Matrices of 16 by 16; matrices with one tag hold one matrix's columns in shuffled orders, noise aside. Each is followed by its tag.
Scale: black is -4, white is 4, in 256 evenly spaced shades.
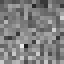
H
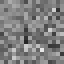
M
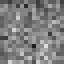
H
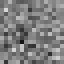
M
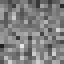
H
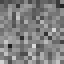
H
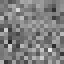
M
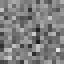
M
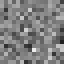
M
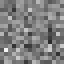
M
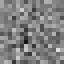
M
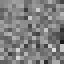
M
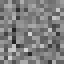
M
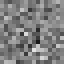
M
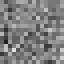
M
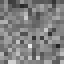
H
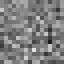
M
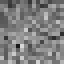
H
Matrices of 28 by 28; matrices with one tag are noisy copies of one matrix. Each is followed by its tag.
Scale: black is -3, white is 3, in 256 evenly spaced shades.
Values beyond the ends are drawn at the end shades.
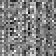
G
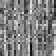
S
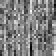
S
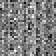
G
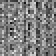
G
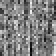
S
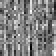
S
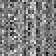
G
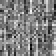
S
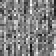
S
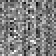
G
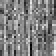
S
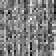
S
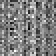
G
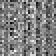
G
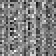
G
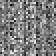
G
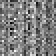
G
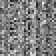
G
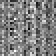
G
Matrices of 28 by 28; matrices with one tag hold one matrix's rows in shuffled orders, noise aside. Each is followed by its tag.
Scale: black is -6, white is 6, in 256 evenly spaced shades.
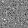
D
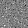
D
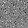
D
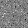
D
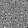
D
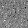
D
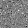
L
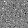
D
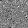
L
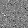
D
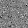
L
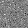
D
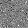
L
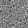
L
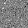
D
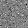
L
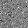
L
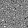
D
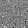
D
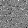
L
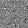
D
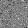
L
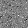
L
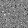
D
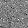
L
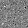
D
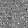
L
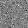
L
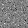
D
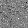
L
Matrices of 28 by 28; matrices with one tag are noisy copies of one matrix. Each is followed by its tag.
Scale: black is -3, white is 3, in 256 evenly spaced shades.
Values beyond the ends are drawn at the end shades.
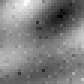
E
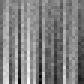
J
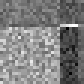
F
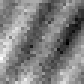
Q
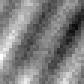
Q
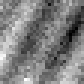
Q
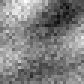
E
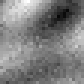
E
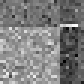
F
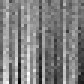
J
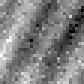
Q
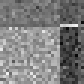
F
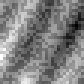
Q
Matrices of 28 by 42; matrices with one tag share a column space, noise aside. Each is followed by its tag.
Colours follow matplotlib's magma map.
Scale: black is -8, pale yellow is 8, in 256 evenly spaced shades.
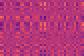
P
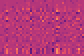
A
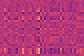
A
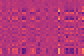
A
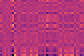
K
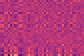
K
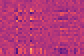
A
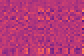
A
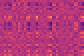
P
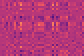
P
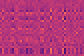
A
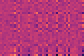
K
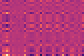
K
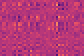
P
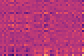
K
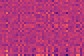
K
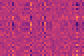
P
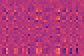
A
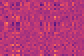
P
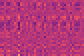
P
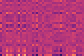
K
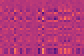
A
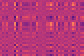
P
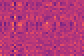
P
